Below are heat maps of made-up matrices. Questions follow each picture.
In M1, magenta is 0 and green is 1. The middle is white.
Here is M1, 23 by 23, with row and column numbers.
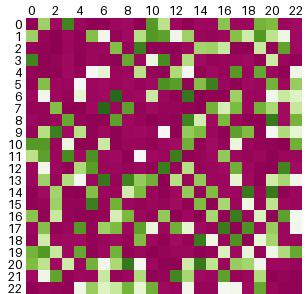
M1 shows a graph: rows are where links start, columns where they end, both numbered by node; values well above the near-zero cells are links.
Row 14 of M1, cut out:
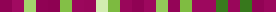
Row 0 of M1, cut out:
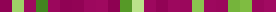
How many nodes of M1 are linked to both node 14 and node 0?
1
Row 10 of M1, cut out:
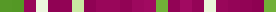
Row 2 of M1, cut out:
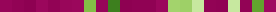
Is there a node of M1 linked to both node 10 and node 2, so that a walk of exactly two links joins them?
no
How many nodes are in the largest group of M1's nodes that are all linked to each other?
5
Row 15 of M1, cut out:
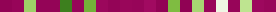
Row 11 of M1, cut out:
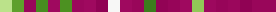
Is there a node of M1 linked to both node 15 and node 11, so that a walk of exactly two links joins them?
yes
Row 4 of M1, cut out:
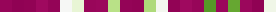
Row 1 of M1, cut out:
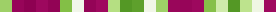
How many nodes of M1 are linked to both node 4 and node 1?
7
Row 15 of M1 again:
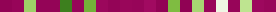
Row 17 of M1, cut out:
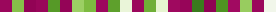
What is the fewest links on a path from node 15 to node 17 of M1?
2
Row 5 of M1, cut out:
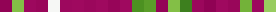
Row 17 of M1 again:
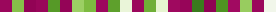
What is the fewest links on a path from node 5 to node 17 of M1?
2
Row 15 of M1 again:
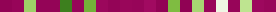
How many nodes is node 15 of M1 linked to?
7
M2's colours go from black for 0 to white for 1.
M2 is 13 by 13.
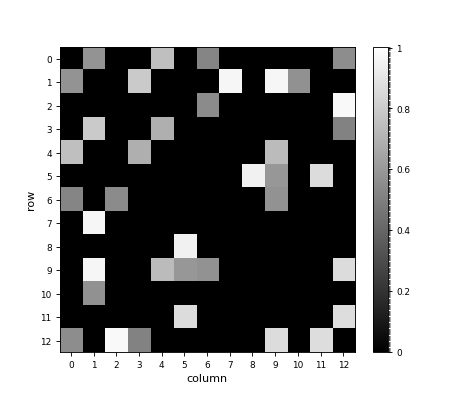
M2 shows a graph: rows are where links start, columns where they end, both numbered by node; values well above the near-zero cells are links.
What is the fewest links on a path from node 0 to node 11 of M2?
2
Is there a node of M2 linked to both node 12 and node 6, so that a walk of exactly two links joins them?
yes
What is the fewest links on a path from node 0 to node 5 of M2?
3
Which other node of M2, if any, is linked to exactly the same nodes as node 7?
node 10
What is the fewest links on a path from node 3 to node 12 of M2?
1
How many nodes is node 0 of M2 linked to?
4
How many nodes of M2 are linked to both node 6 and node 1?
2
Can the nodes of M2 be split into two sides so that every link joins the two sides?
yes
